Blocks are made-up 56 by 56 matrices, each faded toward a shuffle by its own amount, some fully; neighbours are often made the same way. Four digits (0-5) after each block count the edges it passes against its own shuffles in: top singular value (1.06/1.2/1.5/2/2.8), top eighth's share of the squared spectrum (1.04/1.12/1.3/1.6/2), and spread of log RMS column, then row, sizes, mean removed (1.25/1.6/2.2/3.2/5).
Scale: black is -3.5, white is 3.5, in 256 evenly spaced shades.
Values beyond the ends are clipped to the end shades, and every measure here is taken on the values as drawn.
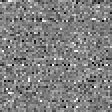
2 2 0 3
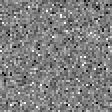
0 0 0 0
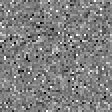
1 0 0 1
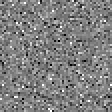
1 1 0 0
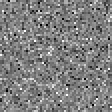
2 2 0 0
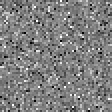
0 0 0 0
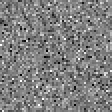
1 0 0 0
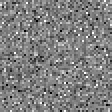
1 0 0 0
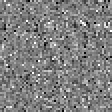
3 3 1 1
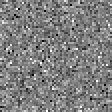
1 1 0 0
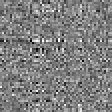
4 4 2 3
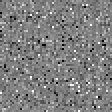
0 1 0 1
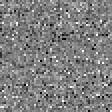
1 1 0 2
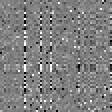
5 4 3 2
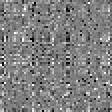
4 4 2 2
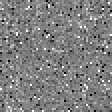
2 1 1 0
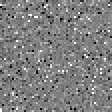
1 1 0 1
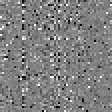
4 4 2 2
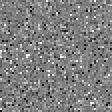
1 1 0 0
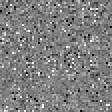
2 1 0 0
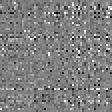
4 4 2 3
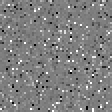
0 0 0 0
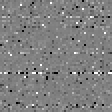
3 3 0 2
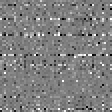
4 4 2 3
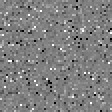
2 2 0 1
